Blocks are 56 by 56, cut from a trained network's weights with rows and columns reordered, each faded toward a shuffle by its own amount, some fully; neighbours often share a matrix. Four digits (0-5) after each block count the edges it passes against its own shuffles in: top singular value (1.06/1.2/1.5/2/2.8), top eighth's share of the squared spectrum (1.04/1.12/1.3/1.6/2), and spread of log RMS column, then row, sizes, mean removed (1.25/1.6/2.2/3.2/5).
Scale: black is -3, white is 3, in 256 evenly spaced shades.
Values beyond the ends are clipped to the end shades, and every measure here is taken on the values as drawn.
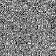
2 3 1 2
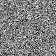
0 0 0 0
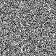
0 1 0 0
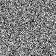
0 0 0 0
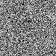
2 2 0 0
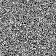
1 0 0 0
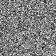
0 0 0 0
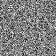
0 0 0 0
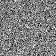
2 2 0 0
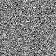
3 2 0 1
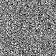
2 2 0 1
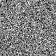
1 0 0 0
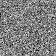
0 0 0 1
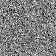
0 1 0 0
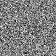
2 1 0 0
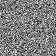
0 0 0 0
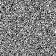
1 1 0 0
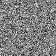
0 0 0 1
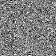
3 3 1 1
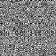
4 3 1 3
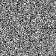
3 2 0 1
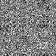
3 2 1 1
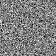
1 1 0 0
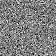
2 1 0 0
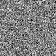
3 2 0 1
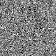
2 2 0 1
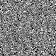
1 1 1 0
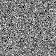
2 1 0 0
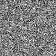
2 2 0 0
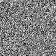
2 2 1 0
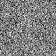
2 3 0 1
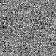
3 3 1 1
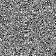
2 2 1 1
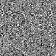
3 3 1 2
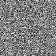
3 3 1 2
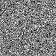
0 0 0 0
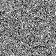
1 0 0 0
